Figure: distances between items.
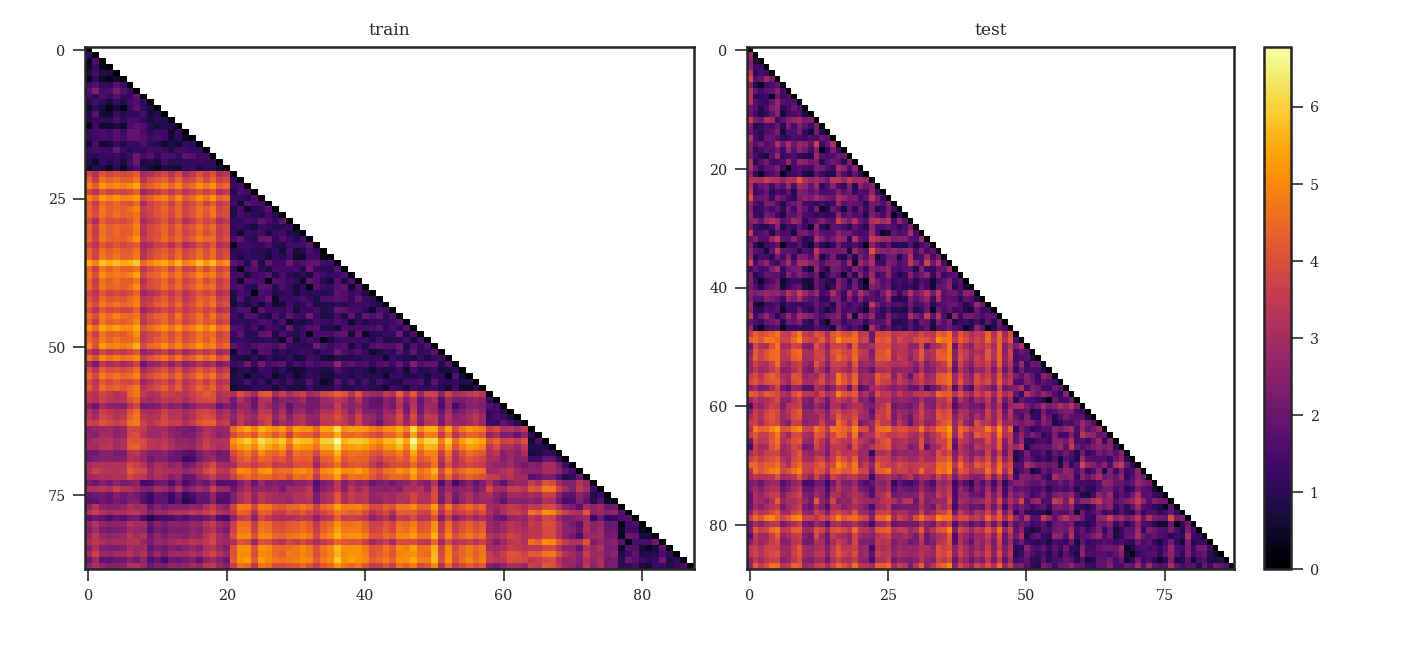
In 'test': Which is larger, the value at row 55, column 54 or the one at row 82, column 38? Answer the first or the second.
the second
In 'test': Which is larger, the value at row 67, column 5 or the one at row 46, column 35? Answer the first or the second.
the first
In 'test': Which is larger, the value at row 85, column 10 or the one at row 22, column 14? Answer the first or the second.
the first
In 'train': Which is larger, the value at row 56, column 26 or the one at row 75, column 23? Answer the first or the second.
the second
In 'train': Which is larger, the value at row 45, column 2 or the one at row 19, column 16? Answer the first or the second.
the first
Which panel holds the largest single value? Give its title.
train
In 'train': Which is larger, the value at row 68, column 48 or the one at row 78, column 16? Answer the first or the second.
the first
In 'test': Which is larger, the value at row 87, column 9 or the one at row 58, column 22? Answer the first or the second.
the first
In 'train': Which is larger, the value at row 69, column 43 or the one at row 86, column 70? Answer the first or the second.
the first
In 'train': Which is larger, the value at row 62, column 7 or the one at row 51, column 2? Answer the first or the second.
the first
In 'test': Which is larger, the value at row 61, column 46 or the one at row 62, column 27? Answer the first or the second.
the second
